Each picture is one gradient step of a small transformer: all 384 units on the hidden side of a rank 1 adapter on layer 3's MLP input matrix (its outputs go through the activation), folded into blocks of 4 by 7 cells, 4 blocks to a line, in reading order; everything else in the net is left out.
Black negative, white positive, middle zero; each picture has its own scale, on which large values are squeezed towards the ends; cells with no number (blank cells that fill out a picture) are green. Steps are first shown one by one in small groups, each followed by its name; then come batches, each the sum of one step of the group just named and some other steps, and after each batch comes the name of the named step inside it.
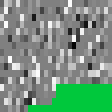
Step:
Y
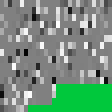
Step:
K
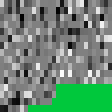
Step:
Y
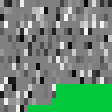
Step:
K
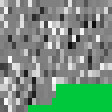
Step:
Y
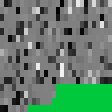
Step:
Y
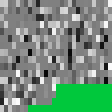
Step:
Y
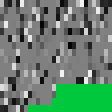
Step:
K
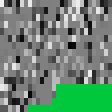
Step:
K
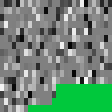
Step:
K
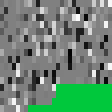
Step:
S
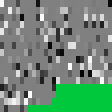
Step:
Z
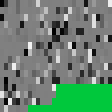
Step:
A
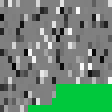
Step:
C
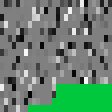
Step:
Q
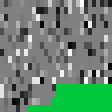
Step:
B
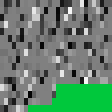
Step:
Q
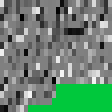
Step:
Z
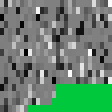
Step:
C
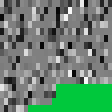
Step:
Q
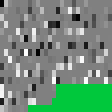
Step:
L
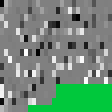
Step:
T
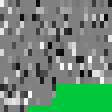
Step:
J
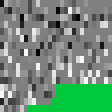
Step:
L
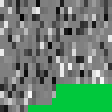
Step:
J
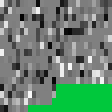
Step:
J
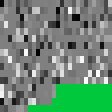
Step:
T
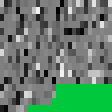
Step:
J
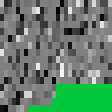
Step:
J
